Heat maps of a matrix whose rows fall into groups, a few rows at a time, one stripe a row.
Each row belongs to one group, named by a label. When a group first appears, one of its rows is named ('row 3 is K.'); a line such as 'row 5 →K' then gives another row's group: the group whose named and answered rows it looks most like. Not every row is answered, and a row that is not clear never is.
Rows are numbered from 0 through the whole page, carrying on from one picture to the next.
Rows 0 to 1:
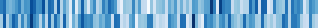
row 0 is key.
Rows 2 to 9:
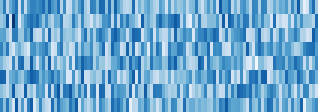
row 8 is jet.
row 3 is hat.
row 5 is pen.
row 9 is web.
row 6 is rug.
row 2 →key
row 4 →rug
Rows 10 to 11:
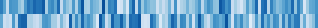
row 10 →key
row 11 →rug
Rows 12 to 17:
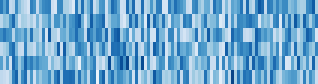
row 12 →pen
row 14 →pen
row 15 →jet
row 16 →hat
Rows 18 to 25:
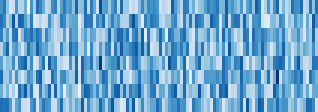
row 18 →web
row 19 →rug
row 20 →hat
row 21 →hat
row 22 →rug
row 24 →rug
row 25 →pen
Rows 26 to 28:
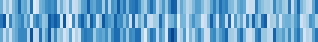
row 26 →rug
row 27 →key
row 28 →rug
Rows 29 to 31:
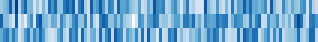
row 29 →jet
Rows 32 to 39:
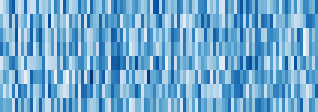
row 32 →jet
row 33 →pen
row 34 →web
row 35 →web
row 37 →pen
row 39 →web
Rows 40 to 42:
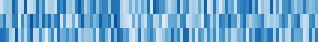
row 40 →jet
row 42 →web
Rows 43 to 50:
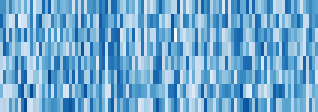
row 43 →pen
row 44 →web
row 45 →pen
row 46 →pen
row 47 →jet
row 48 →jet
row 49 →rug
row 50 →jet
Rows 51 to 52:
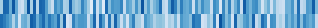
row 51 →hat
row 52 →key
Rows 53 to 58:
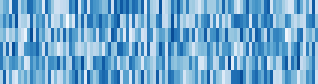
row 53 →hat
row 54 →pen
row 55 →web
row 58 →pen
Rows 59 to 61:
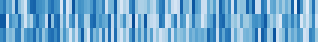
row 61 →key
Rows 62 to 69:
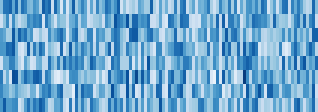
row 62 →key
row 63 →hat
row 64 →rug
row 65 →hat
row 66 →jet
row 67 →hat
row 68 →pen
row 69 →hat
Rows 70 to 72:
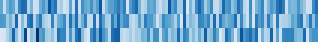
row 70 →rug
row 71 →web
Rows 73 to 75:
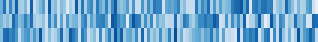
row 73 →pen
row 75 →hat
